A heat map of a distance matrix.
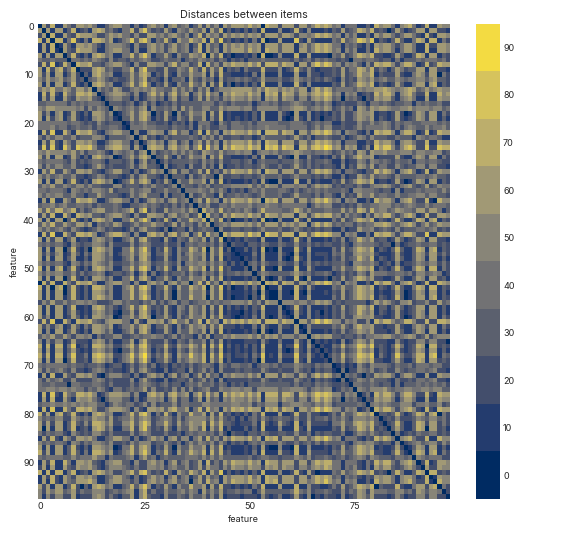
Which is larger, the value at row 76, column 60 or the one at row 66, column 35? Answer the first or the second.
the first
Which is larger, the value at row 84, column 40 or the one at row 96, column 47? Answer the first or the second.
the second
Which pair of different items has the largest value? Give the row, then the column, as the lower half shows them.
68, 25
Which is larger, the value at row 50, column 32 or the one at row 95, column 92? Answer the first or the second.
the second
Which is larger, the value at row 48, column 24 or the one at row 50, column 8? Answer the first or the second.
the second
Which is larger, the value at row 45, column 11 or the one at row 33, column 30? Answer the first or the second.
the first
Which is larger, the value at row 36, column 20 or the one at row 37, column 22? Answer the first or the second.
the first
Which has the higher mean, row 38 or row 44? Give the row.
38
